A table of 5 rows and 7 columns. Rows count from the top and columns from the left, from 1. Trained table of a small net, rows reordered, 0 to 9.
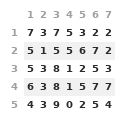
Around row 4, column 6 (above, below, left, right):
5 5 5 7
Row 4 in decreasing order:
8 7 7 6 5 3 1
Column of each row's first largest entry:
1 6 3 3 3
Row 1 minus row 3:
2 0 -1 4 1 -3 -1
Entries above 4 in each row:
3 5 3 5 2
